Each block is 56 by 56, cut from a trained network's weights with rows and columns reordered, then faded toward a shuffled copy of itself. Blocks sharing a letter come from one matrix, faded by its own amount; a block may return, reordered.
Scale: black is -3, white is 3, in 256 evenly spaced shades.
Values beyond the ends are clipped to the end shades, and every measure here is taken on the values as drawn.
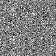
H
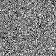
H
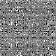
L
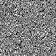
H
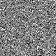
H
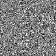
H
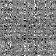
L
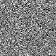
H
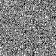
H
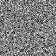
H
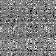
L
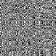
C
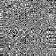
C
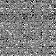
L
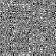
C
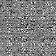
L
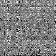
L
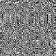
C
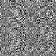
C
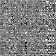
L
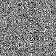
H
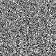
H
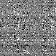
L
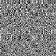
C
